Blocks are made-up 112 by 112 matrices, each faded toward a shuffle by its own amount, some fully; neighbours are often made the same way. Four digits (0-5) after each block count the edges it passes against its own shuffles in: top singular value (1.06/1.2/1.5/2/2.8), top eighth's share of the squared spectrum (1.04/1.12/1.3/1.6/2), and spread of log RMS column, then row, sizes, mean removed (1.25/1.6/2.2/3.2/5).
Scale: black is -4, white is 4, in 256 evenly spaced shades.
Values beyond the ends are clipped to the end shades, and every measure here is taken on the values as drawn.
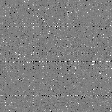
4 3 1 2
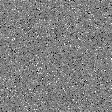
2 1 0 0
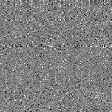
4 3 2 2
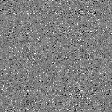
4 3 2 2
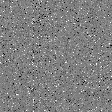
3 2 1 0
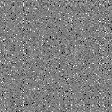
4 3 2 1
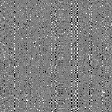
5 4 3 2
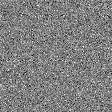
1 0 0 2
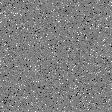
0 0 0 0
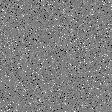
1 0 0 0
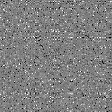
4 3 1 2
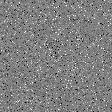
2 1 0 0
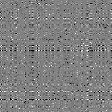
5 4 3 3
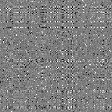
5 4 3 3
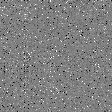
3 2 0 0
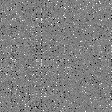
4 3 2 1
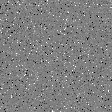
2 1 0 0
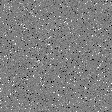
0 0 0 0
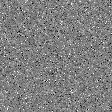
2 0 0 0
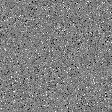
1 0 0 0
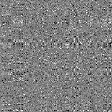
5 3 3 2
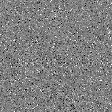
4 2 1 1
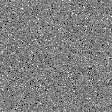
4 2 1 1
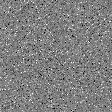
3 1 0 0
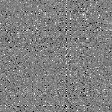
4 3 2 2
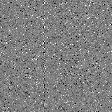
3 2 1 1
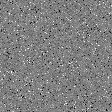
0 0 0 0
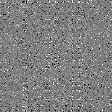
4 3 2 2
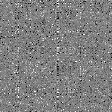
4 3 2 2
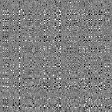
5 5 4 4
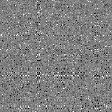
4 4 2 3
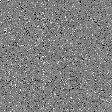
3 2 0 1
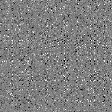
4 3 3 2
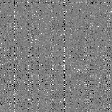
5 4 3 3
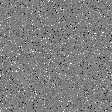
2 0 0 0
